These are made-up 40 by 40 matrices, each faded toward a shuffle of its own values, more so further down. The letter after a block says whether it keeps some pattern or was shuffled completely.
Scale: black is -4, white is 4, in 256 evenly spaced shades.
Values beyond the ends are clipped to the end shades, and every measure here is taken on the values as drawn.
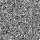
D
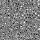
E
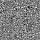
E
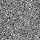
D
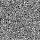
D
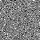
E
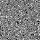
E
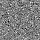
D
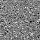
E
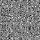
E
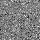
D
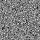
D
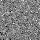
D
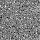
D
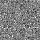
E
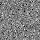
D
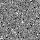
D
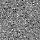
D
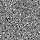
D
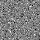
E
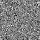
E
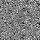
E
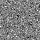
D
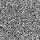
D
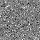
D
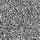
E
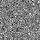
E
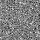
D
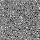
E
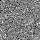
D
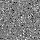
D
